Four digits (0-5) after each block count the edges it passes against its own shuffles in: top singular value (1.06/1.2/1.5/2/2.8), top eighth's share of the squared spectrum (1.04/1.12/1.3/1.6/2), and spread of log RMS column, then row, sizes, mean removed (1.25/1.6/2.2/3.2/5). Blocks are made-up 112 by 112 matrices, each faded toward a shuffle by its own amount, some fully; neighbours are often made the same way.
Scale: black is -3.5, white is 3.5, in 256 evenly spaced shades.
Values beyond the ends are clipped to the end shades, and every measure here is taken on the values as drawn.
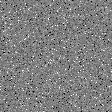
0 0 0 0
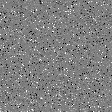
2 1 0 0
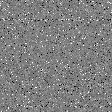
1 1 0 1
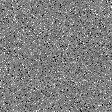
0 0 0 0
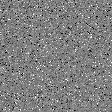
0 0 0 1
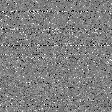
2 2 0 3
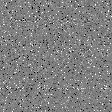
2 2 0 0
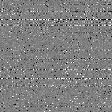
5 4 1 3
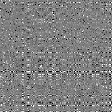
5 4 3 3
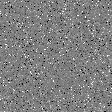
1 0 0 0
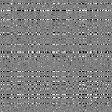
5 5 3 4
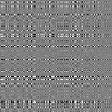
5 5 4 5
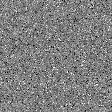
0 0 0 0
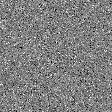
0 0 1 0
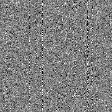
2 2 3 0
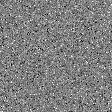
0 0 0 0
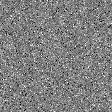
0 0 0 0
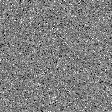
0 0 0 0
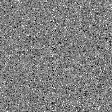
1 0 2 0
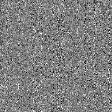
1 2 3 0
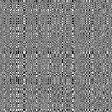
5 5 4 4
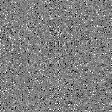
4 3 2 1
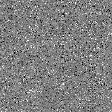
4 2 1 1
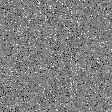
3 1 0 0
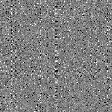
4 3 2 2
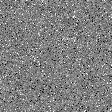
1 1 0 0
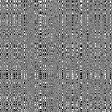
5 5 4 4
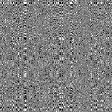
5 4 3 3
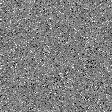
3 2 0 0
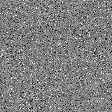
3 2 0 0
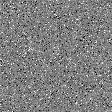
2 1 0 0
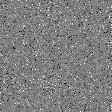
1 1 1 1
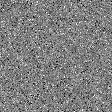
1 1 0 0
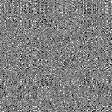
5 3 2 2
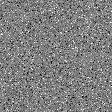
1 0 0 0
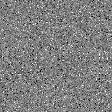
3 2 1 1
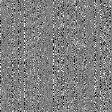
2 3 4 0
